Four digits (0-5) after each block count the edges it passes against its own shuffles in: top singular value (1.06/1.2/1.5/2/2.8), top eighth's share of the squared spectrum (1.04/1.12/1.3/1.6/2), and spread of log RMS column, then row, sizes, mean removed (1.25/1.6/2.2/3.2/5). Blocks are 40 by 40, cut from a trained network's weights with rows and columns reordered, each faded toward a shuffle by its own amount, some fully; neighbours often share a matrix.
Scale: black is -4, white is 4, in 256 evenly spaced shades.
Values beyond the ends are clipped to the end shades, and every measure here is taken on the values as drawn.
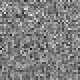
3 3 0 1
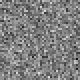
0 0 0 0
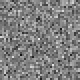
0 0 0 0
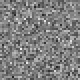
0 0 0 0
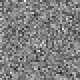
0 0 0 0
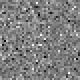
0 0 0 0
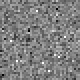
0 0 0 0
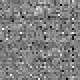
2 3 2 0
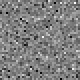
0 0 0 0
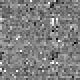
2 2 1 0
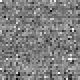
2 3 1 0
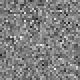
0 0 0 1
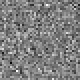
2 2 0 1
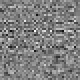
4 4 1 3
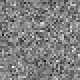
2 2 0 0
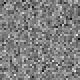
1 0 0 0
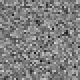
0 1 0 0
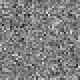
2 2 0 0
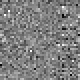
3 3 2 0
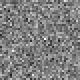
1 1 0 0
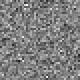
2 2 0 0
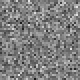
0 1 0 0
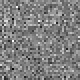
3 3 1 1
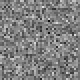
2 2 1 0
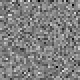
2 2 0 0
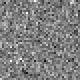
2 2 0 0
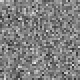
2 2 0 0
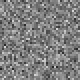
2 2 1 0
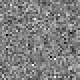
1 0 0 0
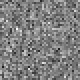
2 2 0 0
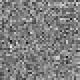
2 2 1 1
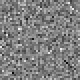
1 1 0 0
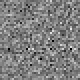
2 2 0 1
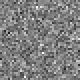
1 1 0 0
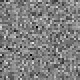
2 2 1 1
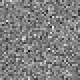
2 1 1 0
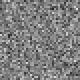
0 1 0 0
